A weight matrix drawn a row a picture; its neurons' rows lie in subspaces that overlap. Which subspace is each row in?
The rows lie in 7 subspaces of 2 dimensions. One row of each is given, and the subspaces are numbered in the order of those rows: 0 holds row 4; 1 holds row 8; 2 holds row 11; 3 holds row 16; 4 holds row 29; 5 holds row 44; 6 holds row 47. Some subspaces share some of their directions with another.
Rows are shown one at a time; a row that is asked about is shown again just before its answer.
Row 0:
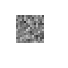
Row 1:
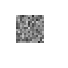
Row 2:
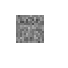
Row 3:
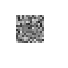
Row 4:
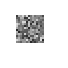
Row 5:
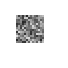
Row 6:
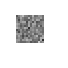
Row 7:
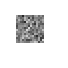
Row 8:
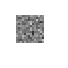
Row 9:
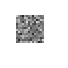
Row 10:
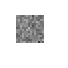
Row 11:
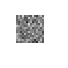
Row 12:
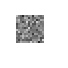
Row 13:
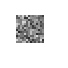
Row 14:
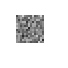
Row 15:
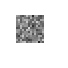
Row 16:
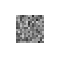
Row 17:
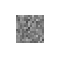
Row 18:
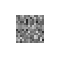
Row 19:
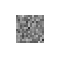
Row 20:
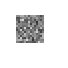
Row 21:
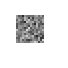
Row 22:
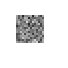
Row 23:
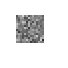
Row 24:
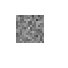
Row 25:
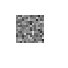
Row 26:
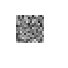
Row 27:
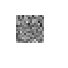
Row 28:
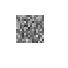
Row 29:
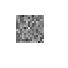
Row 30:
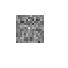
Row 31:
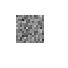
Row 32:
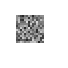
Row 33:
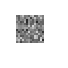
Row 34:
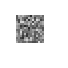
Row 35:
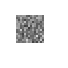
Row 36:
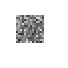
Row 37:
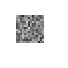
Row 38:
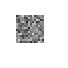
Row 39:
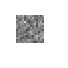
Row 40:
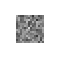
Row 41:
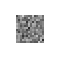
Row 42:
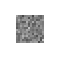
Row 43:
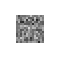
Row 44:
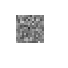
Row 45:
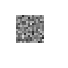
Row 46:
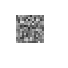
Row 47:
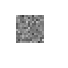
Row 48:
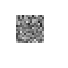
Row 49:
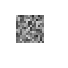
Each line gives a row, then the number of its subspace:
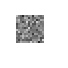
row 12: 6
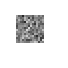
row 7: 3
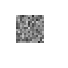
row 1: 3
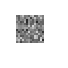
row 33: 5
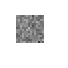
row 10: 0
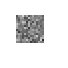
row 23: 0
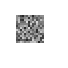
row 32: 4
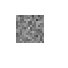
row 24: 1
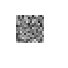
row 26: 2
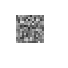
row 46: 5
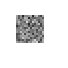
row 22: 2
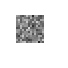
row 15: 0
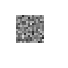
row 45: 1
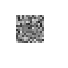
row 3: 2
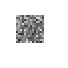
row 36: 6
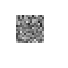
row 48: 2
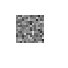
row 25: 1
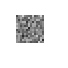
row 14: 4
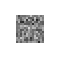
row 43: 5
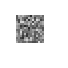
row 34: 5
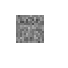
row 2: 5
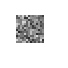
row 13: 0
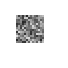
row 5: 0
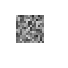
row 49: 1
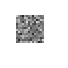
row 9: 6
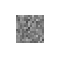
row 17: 1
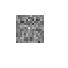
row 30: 5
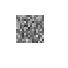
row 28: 6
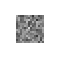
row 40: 1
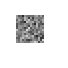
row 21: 3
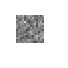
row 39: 3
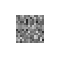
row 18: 5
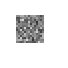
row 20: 4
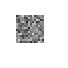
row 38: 6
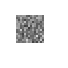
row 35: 6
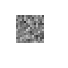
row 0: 3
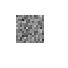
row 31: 4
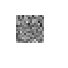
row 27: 2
